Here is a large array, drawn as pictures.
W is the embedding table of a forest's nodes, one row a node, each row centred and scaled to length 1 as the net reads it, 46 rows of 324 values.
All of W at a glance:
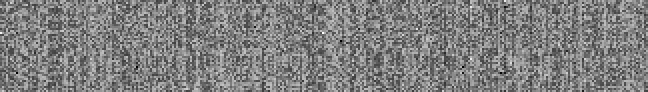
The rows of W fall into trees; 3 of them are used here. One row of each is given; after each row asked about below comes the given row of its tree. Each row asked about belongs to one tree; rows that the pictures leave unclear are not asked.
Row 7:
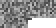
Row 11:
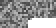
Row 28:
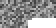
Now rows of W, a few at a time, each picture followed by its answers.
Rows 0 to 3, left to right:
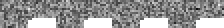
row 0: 28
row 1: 28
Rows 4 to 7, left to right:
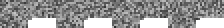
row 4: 11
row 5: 11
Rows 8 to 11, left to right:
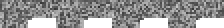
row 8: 28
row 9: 28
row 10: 7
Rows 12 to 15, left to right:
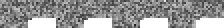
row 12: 7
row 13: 7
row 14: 11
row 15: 28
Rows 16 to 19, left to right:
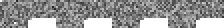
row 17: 11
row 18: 7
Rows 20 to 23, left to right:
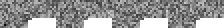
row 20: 7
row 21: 28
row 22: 7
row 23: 7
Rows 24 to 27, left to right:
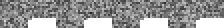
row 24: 11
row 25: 11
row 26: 11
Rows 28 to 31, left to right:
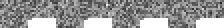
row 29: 28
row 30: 28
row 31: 11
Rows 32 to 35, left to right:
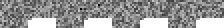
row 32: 28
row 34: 11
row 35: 11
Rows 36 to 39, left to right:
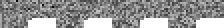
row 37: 28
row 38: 11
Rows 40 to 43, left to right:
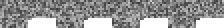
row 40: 28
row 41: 11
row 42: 11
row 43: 7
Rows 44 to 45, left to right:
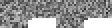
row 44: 11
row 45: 7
